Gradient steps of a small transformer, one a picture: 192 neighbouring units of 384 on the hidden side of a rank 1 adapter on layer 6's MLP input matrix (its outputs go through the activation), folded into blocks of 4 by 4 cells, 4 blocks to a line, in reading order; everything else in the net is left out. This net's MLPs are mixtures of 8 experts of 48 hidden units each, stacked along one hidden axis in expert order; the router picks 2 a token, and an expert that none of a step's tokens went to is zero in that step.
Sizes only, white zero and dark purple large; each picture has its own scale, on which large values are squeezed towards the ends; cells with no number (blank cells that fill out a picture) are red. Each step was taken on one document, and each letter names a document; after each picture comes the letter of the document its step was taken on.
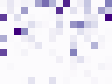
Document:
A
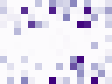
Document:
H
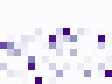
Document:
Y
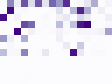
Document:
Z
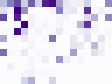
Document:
A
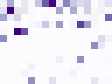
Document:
A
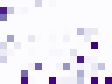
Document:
H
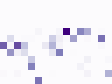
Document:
Y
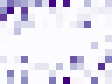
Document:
H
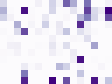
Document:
H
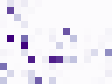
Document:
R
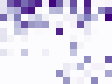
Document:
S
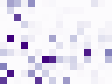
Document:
R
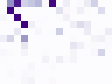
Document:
Z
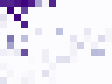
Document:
Z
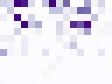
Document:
Z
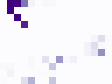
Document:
Z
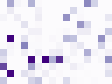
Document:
R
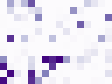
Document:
R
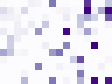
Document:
H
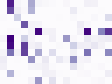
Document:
S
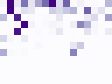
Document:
A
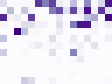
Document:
A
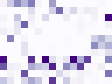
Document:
S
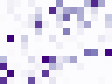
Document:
R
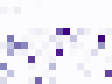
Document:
Y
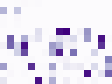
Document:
Y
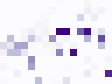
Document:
Y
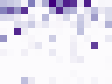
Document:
A
